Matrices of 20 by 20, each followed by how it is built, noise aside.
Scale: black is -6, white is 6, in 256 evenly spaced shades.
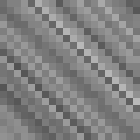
Toeplitz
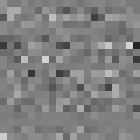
uneven rows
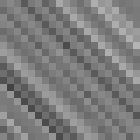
Toeplitz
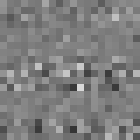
uneven rows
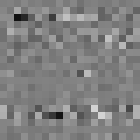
uneven rows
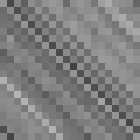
Toeplitz
